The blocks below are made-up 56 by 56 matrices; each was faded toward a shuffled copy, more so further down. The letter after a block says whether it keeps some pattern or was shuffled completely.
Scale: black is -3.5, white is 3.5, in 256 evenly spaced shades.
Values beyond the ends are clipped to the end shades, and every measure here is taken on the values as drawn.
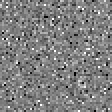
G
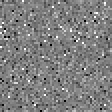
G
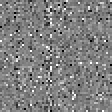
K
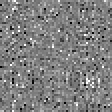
K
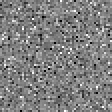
G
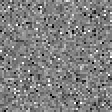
G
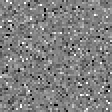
G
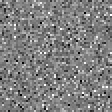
G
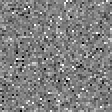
G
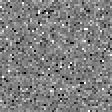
G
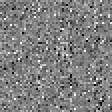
K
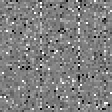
K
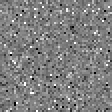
G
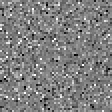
G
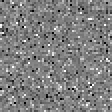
G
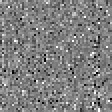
K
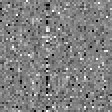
K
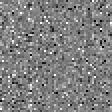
K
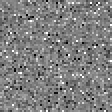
G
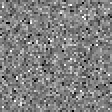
G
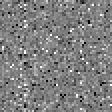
K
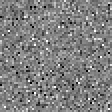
G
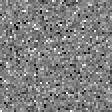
G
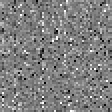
K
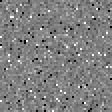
G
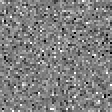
G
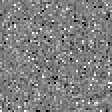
G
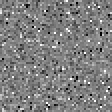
G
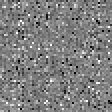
K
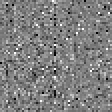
K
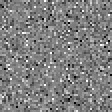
K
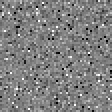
G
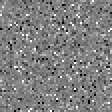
G
